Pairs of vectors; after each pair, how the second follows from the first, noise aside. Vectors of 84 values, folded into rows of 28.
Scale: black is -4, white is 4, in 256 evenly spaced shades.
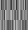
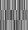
negated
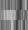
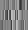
sign-scrambled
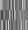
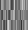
sign-scrambled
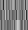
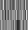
negated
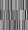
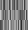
negated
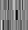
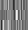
negated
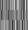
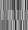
negated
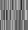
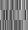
sign-scrambled
